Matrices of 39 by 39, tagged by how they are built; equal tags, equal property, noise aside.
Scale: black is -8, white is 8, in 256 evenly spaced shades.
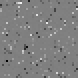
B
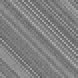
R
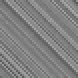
R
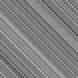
R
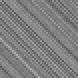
R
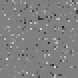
B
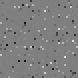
B
